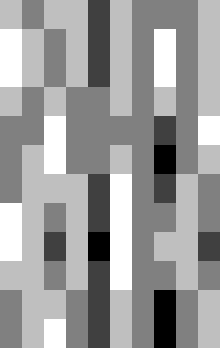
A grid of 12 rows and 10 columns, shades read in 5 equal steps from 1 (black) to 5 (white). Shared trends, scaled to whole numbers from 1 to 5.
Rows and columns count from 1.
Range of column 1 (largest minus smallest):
2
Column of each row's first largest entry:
1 1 1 1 3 3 6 1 1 6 2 3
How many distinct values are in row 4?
2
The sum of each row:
34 37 37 35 33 33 34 36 34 35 31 32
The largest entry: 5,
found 14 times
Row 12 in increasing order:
1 2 3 3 3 3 4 4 4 5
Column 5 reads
2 2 2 3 3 3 2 2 1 2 2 2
